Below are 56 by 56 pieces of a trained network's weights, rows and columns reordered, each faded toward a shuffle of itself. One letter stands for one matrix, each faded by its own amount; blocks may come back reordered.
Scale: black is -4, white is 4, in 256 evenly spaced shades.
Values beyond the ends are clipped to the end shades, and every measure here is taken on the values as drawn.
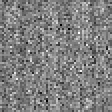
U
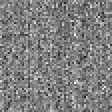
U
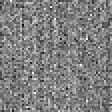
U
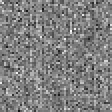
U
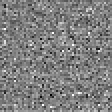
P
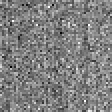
U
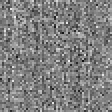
U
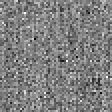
U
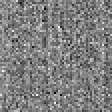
U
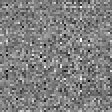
P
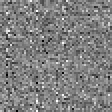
P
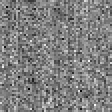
U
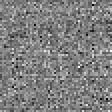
P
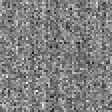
U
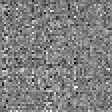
P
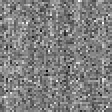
U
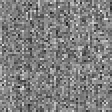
U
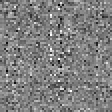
P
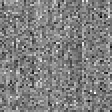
U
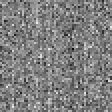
U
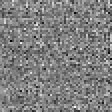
P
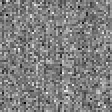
U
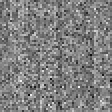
U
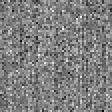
U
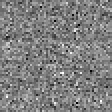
P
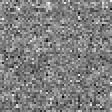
P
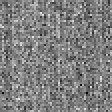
U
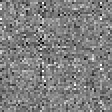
P
